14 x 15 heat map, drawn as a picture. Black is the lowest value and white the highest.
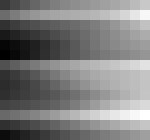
The ninth with the highest average is the bottom right. Values rise toward the right. The grain runs across in streaks.
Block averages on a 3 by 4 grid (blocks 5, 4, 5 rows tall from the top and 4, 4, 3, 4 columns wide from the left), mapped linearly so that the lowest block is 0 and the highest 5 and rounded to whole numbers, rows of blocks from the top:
0 2 3 4
0 2 4 5
0 2 4 5
